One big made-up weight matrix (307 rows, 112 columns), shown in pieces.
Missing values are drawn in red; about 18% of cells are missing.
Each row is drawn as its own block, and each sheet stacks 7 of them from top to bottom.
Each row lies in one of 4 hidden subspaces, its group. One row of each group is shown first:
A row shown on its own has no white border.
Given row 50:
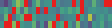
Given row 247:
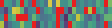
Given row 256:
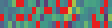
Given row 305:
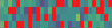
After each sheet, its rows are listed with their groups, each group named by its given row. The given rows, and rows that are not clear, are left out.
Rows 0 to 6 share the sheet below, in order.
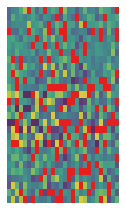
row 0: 305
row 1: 256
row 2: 256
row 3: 50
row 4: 50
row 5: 50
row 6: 50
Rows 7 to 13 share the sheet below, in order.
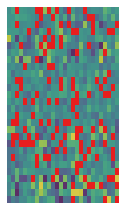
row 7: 256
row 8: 247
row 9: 305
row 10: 50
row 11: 247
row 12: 256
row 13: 256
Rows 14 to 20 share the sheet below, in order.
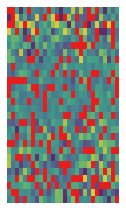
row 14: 305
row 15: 50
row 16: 247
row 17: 305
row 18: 305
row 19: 305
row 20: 256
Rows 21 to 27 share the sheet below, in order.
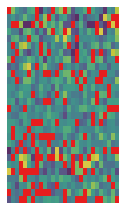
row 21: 247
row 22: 247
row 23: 50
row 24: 305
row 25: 256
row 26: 247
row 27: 305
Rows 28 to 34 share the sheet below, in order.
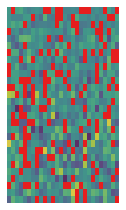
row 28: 256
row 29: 50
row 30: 305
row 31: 50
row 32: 305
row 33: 256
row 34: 247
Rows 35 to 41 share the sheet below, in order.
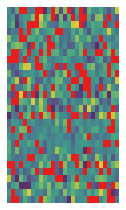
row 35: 256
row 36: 305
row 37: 50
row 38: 305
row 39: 247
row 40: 256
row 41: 247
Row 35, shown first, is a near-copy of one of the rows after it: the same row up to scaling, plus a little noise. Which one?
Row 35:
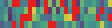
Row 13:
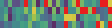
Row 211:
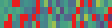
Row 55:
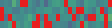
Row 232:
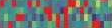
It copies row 13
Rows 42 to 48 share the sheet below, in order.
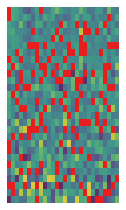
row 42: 50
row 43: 50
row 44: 256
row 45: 256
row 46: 247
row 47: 247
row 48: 305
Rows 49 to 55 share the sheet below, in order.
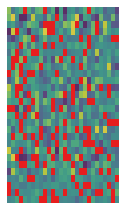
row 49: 247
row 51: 305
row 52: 50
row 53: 305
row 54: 247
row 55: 256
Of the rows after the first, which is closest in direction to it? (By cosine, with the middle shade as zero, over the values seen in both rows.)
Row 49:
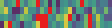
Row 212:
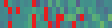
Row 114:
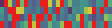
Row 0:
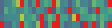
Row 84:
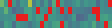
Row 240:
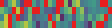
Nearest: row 84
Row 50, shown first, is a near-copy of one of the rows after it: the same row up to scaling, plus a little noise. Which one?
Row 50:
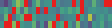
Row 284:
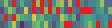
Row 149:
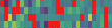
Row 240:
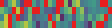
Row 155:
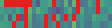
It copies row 149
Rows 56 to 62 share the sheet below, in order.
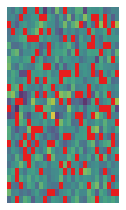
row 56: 256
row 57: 50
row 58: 247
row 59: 50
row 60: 305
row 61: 305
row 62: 305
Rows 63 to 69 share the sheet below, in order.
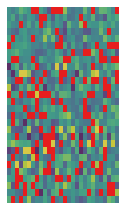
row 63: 305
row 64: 256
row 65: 247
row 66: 247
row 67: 305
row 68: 50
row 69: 50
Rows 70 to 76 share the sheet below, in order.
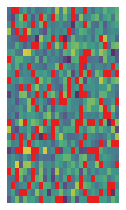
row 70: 247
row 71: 247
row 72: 256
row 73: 305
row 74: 50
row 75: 50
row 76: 256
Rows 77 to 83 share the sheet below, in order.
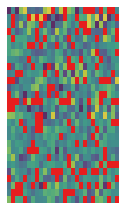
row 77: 305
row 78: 256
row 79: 256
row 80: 305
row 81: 305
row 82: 247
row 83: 305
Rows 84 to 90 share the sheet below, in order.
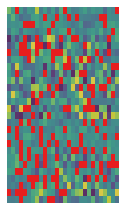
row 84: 247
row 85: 305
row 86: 256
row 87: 50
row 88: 50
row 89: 256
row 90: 256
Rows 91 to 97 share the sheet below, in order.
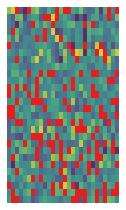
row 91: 50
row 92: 256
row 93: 50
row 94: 256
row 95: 256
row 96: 256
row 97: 50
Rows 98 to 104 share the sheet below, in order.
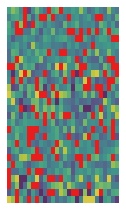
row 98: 50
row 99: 50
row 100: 247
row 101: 247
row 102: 256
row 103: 247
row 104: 305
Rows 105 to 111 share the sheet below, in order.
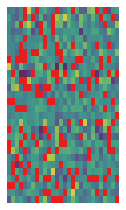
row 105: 50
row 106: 256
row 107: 247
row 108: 256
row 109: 256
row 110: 50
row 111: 247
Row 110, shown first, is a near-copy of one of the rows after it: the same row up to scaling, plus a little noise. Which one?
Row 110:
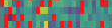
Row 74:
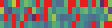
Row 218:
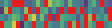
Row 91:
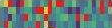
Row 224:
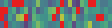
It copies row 91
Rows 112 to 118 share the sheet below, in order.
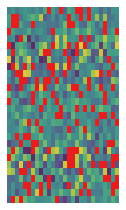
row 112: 305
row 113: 247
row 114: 247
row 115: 247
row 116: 305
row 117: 50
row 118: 256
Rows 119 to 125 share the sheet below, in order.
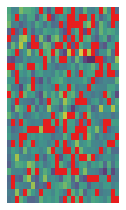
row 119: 305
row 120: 305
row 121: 50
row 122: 256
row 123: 305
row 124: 305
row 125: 50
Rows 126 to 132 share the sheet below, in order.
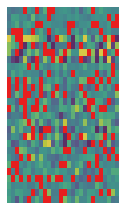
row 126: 50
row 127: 305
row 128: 305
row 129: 256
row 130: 305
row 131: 305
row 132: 256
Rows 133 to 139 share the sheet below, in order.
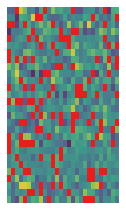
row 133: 305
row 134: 247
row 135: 305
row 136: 247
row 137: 247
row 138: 305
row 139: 247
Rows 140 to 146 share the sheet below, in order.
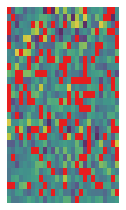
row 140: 256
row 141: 50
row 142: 247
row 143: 50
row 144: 305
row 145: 256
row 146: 247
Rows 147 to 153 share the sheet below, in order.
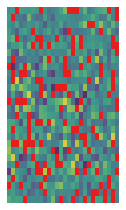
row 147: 305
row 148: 50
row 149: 50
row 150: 50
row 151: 256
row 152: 247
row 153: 305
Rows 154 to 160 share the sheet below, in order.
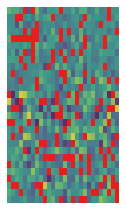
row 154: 50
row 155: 50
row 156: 256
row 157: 50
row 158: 247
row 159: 50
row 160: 305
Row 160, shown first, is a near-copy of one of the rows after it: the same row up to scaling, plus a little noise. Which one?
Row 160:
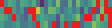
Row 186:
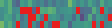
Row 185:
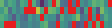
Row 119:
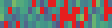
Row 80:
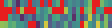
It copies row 185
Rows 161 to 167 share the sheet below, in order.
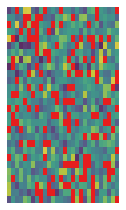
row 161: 50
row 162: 247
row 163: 305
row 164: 256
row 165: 305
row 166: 256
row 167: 305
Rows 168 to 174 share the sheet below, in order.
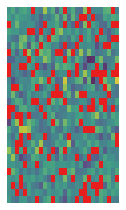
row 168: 256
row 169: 305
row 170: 256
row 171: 50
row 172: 247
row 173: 247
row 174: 305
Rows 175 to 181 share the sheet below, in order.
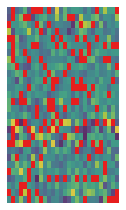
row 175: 247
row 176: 305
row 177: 50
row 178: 305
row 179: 50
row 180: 50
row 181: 247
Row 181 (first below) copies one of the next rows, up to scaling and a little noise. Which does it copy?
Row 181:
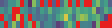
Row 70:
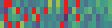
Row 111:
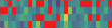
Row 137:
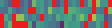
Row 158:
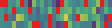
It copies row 158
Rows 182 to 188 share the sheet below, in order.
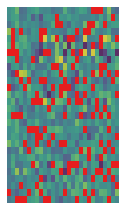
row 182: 305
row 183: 256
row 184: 247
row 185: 305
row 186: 305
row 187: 256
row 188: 256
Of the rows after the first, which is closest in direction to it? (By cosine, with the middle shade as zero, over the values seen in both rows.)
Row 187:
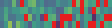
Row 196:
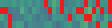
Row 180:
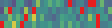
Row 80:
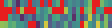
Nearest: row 80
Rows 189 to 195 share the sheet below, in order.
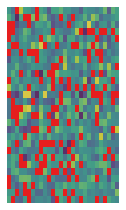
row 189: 305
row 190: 305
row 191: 305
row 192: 50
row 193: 247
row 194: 247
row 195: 50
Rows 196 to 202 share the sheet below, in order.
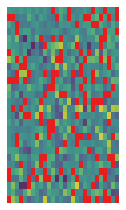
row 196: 305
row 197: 305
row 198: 247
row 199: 256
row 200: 256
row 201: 50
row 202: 247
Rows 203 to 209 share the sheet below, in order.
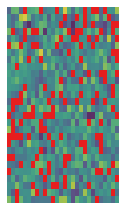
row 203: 247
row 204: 50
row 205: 256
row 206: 305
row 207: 50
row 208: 256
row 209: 256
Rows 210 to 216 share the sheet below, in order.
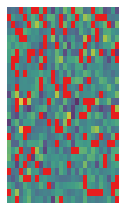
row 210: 256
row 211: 256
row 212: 256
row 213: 247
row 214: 247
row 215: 50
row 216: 50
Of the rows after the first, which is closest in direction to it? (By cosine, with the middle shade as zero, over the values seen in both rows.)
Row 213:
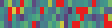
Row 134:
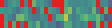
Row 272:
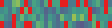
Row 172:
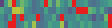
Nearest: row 172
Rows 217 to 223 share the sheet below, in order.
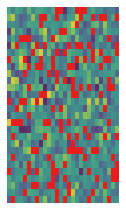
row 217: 247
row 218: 50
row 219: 50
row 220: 305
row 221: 247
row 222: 50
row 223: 247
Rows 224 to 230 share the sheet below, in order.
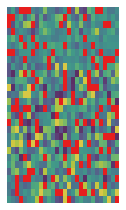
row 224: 50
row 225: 50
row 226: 247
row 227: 50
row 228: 50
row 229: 247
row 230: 256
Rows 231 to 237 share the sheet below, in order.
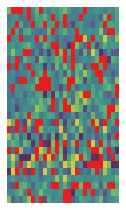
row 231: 247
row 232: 256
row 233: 256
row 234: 256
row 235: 305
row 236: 247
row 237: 247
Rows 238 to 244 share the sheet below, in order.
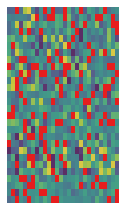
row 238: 50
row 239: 256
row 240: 50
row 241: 305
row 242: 50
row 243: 305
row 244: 50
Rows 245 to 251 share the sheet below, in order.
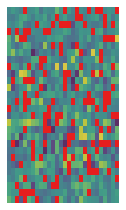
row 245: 247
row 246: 256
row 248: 305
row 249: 305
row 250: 256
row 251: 50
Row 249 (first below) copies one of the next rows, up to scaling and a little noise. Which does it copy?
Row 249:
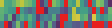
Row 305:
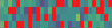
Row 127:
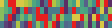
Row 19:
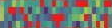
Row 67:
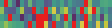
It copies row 127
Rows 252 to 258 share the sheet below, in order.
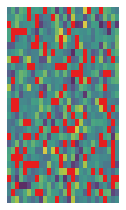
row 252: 256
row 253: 247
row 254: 247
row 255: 256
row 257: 256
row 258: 247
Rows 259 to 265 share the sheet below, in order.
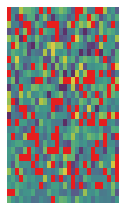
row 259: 305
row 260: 305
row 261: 256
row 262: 305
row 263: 247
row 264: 256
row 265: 256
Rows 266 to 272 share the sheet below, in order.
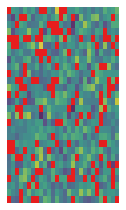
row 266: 247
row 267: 305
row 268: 305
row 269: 247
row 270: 256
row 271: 256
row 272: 305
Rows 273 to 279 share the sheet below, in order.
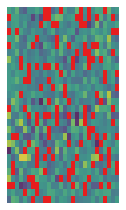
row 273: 305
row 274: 305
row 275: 256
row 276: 305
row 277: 50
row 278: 247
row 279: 247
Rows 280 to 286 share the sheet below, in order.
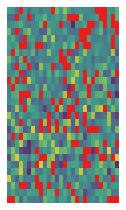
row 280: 247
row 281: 256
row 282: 247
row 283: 305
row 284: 50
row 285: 50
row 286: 247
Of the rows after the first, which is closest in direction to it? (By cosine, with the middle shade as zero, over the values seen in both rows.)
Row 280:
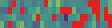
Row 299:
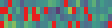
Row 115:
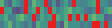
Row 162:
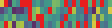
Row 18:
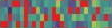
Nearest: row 162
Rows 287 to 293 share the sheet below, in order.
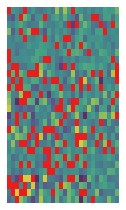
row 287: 247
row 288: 256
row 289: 256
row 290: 305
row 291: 50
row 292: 50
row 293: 50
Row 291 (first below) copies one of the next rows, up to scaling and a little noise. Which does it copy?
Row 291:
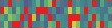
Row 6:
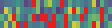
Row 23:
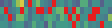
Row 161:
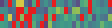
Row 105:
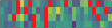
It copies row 6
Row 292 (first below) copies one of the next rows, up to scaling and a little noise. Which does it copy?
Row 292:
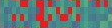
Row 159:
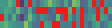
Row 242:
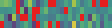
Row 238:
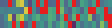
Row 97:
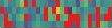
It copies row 97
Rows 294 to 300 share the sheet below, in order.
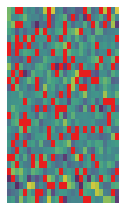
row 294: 256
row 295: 50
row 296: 247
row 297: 256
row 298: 247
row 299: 50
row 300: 305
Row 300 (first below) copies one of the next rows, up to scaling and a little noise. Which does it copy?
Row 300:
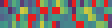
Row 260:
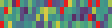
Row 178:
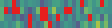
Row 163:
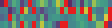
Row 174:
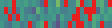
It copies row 163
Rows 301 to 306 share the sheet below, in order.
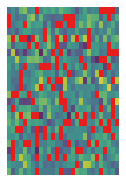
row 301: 305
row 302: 50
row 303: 256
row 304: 247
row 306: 247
